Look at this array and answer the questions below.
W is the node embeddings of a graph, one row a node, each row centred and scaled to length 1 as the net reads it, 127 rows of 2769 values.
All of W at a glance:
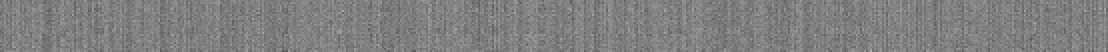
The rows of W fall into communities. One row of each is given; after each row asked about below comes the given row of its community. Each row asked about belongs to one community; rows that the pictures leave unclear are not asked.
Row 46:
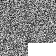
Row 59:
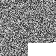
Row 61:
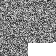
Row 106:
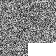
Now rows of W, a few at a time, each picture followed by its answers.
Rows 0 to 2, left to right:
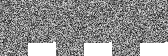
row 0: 46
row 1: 106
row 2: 46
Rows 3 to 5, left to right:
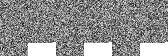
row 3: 59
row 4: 61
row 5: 61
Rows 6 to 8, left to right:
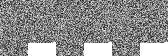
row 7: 61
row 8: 61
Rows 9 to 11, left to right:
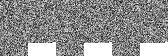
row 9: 61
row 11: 46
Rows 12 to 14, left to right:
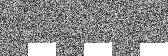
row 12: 106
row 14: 46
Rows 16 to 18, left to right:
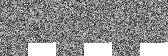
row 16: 61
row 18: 46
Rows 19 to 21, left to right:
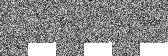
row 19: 61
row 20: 106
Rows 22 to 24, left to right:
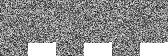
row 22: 61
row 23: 59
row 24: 106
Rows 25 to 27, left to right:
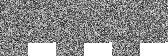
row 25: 59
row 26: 46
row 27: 59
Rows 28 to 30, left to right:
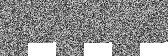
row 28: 46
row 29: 61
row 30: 61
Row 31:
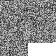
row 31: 106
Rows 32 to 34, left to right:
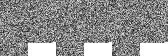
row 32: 59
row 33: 106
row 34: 61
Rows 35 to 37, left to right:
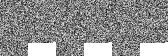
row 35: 46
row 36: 59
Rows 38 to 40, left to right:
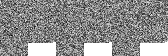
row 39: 61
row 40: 106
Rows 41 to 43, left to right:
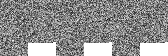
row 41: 59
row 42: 59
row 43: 61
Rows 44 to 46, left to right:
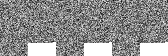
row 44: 59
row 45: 46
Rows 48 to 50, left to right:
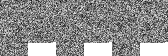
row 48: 59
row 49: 106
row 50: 61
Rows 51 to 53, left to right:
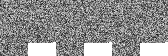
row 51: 61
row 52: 46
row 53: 106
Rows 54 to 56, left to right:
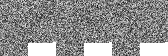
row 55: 106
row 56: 59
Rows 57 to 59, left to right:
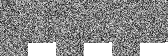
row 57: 46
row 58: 59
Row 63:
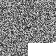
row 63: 106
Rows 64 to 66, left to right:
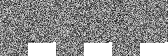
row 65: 59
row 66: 46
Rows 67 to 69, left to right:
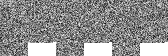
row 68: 61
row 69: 106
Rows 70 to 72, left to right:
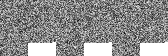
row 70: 106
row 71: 106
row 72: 106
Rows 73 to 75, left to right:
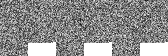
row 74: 106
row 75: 106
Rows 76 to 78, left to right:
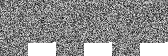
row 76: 61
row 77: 106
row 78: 106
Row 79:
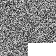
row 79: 46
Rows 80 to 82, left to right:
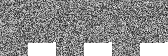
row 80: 59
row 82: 106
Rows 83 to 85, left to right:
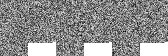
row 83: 106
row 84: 46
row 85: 61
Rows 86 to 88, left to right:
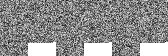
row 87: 61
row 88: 61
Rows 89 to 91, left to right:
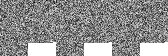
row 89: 61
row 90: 61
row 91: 106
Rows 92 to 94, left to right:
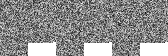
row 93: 59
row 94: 46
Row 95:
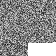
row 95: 61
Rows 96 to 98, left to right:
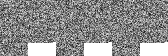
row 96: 59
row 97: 61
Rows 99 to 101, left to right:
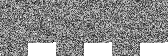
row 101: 59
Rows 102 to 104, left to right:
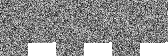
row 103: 46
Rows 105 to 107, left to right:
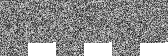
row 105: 106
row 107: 46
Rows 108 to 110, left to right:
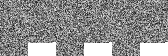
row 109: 61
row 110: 59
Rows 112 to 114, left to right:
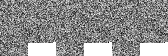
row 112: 61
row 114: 46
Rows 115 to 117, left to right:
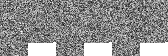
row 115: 61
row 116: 61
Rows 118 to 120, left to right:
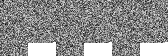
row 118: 61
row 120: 59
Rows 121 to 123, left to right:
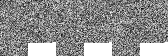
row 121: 61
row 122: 106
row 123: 59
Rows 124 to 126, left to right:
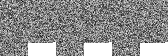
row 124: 59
